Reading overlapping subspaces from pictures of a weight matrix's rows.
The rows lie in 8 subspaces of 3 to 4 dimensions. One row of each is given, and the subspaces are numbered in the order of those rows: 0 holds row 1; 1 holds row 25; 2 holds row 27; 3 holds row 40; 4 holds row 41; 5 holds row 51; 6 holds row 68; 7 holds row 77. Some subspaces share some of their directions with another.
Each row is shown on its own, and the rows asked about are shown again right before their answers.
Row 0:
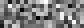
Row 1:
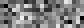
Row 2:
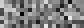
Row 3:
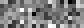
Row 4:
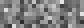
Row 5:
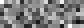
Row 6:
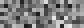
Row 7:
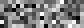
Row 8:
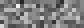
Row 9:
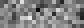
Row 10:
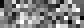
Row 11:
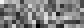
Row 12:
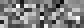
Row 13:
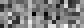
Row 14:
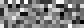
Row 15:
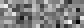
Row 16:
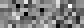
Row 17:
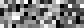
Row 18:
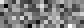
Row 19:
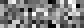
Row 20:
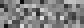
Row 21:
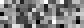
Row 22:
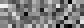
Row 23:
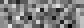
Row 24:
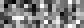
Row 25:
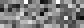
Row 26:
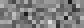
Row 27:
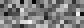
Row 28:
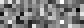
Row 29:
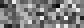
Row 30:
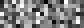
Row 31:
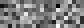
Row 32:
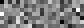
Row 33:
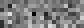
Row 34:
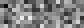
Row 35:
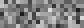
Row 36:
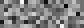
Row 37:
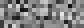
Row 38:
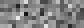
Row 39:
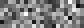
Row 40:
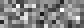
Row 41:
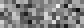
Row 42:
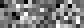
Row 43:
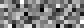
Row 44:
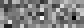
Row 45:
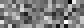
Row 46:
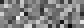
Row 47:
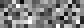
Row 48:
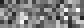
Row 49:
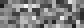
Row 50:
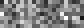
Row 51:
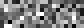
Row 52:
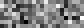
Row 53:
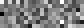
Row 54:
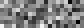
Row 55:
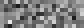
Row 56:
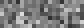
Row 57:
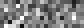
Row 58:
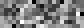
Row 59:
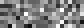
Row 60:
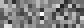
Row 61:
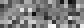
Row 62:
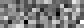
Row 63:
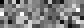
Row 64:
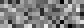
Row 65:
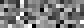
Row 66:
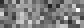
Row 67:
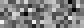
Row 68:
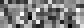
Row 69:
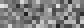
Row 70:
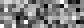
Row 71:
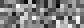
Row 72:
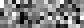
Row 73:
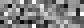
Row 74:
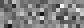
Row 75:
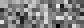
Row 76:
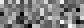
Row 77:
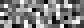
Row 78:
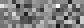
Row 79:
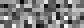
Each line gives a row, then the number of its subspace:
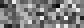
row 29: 5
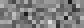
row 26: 4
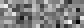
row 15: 0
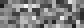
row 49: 5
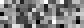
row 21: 7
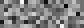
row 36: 2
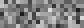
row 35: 6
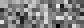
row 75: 7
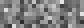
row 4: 2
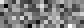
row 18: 0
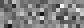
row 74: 5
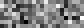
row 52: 0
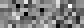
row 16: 1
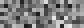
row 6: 7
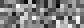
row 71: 1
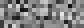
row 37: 1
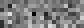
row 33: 4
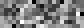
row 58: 2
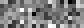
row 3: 4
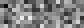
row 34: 0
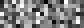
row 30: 7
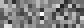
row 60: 5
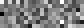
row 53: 2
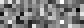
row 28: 2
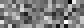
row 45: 1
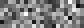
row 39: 4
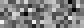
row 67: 4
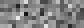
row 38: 1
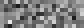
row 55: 5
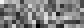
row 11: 7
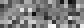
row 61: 4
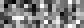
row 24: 0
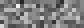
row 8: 3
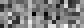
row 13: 4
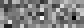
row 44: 5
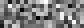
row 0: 1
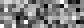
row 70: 0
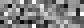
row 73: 2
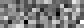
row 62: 7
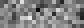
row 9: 6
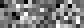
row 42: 1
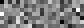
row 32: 2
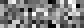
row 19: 4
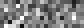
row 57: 5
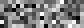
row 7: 3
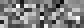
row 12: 3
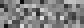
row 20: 5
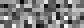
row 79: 7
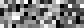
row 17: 1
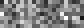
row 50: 0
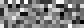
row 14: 1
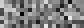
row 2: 3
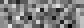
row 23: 6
